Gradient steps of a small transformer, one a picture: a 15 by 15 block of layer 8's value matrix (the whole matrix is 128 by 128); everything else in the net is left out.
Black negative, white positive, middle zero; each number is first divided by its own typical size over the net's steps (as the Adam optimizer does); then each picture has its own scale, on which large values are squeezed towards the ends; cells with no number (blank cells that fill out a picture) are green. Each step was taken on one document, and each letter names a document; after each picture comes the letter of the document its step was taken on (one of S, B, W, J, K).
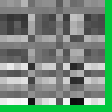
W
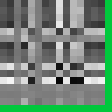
W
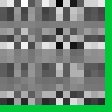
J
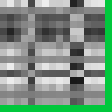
J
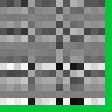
W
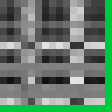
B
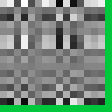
J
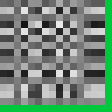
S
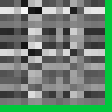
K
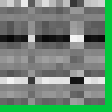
J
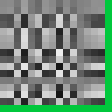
S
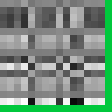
W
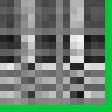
W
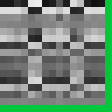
K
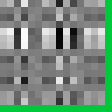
J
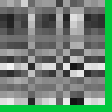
W
